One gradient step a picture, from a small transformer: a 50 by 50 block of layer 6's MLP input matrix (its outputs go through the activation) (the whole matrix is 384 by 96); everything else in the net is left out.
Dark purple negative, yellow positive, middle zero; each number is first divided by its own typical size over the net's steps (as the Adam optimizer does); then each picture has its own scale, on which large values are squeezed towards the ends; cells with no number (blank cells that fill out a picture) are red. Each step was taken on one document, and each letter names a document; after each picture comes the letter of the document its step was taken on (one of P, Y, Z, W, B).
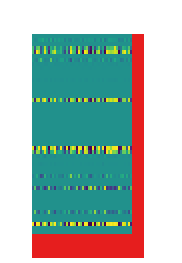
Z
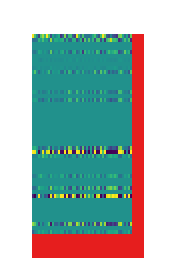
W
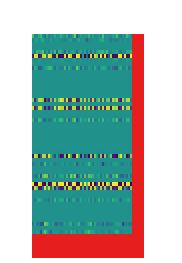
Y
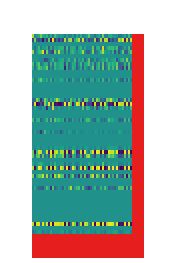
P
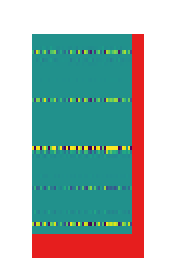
Z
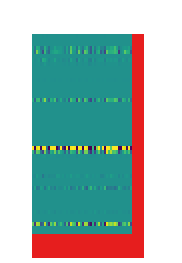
Z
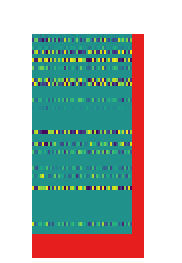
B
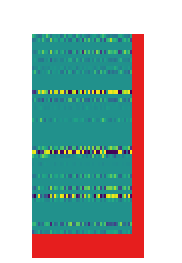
W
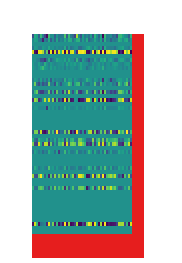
B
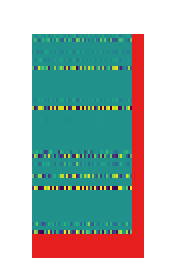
Y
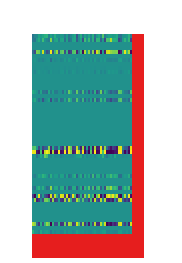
W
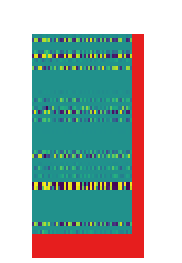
Y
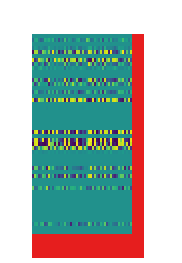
B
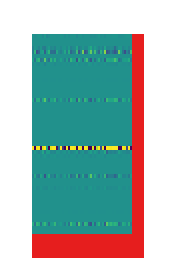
Z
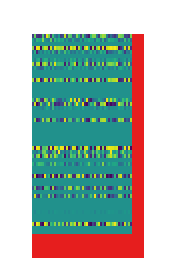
P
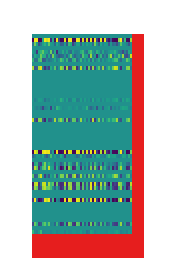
Y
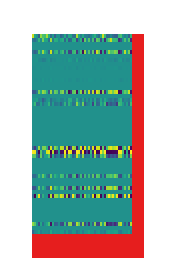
W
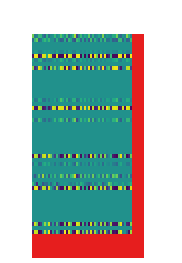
Y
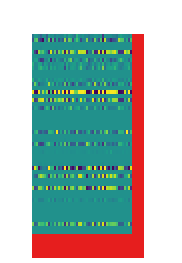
B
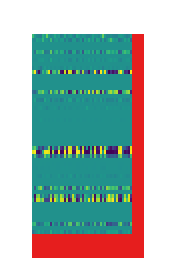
W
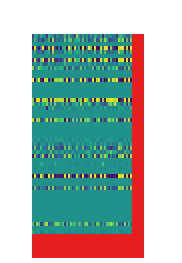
P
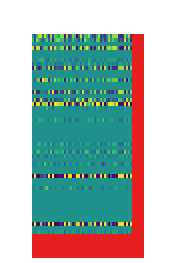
P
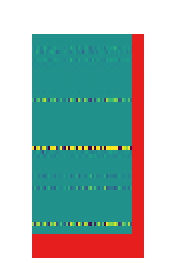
Z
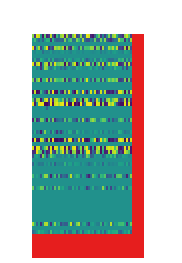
P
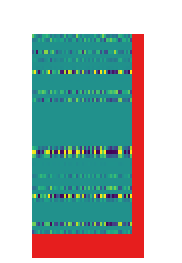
W
